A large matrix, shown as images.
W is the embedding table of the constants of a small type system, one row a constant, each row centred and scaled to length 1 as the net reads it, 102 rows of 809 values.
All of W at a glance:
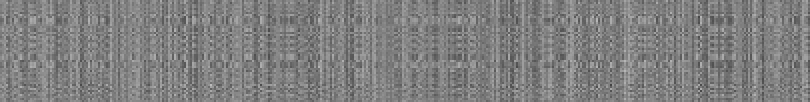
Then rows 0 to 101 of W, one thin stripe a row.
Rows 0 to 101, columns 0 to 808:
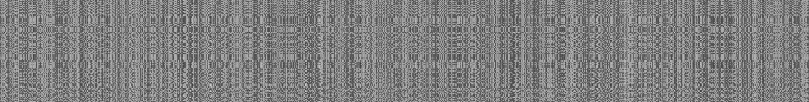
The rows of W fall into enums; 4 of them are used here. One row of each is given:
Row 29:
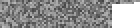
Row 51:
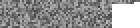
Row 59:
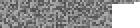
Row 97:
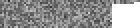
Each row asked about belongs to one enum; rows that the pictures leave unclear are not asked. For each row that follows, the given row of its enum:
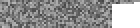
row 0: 29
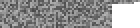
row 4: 59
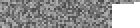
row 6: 29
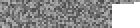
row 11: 29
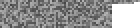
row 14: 59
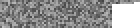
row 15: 29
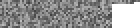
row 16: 51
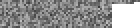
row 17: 51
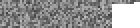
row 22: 51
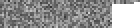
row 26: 97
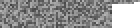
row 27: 59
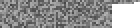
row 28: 59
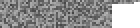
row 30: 59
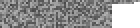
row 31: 59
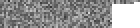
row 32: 97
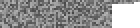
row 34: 59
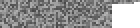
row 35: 59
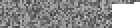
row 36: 51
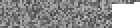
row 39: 51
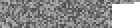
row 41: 29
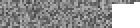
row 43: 51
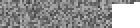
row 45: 51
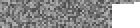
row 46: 29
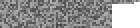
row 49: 59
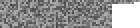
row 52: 59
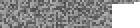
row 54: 59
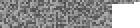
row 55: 59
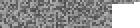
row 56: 59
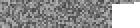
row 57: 29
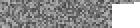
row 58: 29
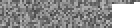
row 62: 51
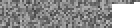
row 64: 51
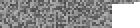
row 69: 59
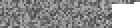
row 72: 51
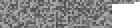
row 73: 59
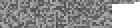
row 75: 59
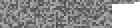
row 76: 59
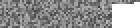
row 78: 51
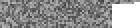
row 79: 29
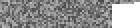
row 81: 29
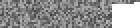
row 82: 51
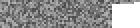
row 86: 29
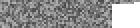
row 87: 29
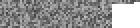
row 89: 51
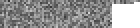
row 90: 97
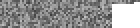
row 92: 51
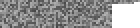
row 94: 59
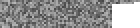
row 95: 29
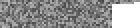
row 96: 29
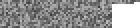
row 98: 51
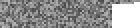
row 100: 29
